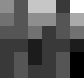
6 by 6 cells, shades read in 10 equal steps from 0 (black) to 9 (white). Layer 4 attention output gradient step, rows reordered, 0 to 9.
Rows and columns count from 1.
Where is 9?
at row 1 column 6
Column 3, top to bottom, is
7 5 4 1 1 2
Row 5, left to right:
2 3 1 2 3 0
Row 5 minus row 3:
-1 0 -3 0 0 -4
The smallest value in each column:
2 2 1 2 2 0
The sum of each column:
18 17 20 20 16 20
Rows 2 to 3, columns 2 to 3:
3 5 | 3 4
